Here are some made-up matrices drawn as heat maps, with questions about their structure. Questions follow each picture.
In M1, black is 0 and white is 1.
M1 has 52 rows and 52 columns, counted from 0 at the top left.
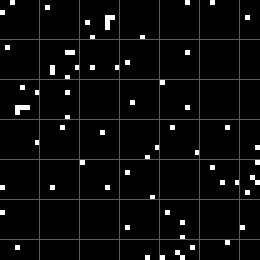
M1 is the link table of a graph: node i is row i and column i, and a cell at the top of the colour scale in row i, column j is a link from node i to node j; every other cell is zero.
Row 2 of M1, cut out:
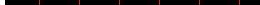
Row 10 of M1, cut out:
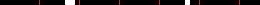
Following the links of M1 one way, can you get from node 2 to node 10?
yes
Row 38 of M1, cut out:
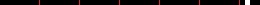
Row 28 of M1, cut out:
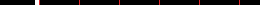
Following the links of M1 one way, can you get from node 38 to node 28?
yes
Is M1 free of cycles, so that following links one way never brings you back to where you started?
no
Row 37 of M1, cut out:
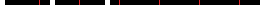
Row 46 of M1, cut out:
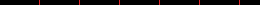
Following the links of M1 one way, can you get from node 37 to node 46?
no
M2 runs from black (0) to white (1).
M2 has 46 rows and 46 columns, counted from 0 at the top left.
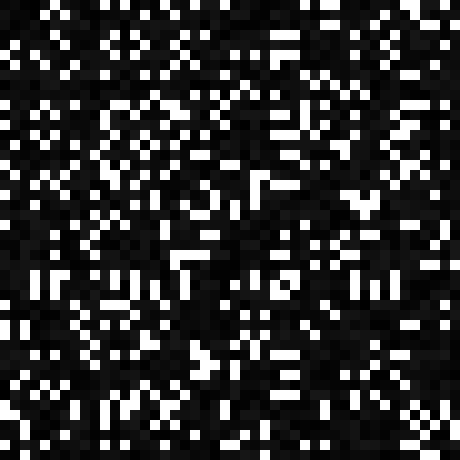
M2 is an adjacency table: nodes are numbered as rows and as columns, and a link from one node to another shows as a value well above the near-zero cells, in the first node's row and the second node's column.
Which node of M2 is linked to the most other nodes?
node 10
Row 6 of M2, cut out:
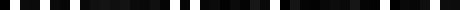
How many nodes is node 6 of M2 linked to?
8
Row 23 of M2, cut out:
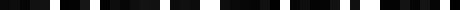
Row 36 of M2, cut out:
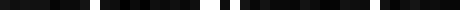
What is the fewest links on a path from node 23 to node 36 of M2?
1
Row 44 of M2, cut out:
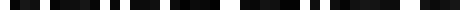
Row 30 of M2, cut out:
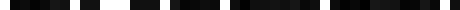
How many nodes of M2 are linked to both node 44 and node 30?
6
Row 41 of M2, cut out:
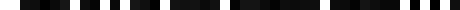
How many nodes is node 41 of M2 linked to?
11
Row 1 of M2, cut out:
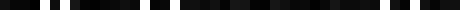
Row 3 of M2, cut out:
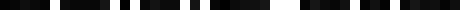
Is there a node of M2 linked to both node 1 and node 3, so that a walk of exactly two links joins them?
no
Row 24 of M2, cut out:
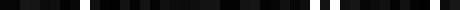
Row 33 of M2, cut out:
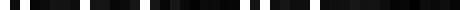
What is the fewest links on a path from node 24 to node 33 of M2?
1
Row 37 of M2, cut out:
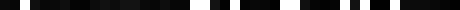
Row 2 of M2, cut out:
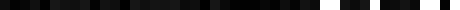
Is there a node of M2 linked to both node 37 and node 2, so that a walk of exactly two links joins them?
no
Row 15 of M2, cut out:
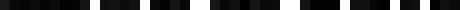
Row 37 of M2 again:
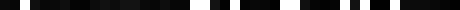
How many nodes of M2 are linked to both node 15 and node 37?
6
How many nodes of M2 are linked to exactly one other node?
0
